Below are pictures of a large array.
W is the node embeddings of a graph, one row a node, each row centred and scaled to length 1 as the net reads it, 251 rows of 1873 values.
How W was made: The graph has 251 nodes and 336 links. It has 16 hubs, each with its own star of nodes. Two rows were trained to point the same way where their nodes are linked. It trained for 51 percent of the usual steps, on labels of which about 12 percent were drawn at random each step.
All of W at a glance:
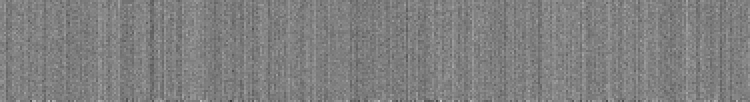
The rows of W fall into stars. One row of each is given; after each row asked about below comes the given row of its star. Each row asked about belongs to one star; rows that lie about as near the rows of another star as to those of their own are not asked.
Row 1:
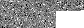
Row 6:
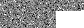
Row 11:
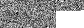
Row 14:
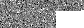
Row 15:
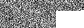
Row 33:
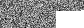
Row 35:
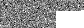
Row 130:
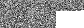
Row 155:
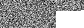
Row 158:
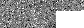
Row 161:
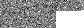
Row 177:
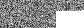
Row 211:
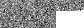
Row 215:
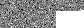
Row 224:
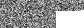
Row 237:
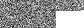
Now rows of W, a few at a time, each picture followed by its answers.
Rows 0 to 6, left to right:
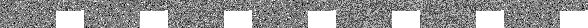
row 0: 177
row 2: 35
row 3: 130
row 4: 158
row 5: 161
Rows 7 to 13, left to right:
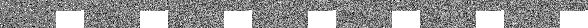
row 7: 224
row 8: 14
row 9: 1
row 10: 33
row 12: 237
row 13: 14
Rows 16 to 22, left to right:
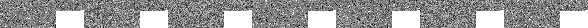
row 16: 155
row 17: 1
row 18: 15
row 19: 211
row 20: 177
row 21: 15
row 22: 215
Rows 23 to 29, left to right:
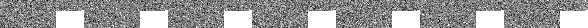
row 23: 237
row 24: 237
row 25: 237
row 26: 15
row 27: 11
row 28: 161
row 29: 158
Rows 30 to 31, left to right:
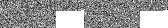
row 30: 224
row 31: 1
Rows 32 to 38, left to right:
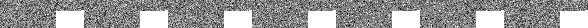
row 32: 33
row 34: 177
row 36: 130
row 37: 33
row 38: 33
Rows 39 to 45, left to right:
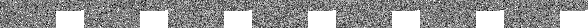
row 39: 11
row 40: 224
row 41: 215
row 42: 224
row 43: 1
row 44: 15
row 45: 224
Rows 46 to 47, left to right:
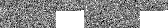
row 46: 33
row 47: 130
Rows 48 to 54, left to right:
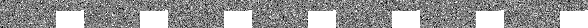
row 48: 158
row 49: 11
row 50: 14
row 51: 237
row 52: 33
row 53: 33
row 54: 11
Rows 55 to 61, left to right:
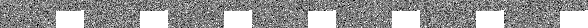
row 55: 35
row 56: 35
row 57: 158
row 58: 224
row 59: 237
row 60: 6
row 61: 11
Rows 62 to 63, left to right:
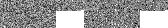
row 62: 161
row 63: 158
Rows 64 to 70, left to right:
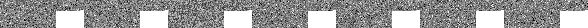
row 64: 33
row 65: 6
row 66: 1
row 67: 211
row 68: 33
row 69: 35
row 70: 35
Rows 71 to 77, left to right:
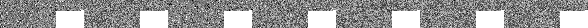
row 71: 11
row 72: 155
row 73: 177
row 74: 177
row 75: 224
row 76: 6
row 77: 130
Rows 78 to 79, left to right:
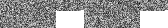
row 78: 1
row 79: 14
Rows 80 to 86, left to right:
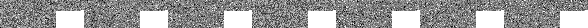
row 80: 11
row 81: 6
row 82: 14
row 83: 14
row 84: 130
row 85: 224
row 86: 1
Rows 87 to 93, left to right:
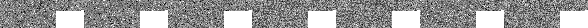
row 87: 158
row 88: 161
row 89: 6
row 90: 1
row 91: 158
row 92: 11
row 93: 161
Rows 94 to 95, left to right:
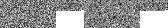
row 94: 237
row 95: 161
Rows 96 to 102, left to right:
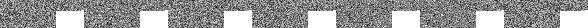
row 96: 211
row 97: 14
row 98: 33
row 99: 15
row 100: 11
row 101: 15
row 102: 15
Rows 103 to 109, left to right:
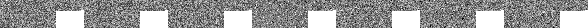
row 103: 1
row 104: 158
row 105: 215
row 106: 177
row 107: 33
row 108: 35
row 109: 6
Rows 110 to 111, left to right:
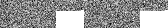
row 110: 35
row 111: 14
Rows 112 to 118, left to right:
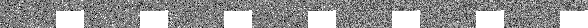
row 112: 158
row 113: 15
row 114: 155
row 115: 211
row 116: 215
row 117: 15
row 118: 130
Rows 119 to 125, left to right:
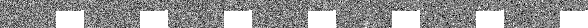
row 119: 14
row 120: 35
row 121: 215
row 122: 215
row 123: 158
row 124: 6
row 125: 155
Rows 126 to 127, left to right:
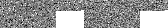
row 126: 224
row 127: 130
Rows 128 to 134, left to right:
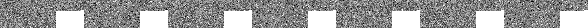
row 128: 6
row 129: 33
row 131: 177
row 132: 161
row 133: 211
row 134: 15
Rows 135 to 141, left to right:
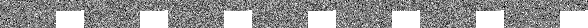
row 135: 15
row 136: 11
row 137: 215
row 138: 211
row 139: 14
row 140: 15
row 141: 11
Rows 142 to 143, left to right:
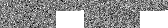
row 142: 35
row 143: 33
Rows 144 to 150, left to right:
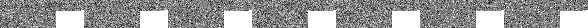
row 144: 224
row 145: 6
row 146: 14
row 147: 158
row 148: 11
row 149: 215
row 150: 1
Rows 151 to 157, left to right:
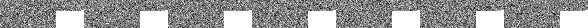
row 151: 158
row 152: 224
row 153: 161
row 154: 6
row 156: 6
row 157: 35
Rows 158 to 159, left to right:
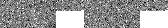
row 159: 177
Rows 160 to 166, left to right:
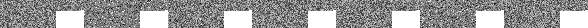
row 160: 6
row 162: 155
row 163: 177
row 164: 130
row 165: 14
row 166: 11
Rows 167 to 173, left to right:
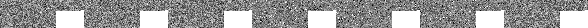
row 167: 14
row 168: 215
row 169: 11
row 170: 158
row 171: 1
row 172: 161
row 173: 130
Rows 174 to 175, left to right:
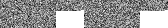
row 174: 237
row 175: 33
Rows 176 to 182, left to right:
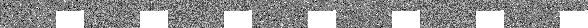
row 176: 35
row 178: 11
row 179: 158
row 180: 211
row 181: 35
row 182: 130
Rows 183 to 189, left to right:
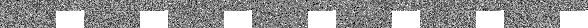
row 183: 177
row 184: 237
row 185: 1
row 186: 6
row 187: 14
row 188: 215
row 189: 15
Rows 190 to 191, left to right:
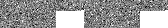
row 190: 33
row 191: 11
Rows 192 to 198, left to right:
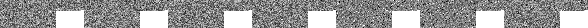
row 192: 35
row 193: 6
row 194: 130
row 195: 237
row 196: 11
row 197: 215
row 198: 130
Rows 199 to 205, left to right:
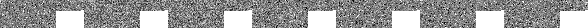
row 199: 161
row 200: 35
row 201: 215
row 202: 155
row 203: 35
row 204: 237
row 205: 15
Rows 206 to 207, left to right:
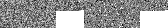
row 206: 1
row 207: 35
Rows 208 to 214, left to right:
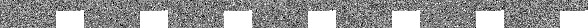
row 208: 35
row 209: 211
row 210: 14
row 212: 224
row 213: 33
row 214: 155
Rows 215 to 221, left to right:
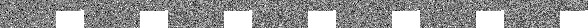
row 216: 158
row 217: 211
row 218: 33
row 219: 177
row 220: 215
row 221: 33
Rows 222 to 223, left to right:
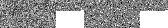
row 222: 161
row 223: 14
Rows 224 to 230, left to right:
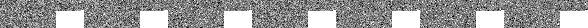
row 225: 215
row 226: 130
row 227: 177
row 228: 11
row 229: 11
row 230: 15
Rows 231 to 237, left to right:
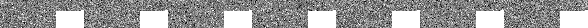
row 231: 237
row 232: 35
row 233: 14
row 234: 224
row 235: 130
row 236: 1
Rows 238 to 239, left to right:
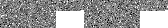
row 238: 130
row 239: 177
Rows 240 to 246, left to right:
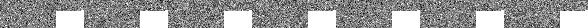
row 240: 15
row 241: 33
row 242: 224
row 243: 15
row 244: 237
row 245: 15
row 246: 237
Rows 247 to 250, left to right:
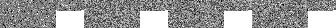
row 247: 215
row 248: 237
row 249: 15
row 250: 155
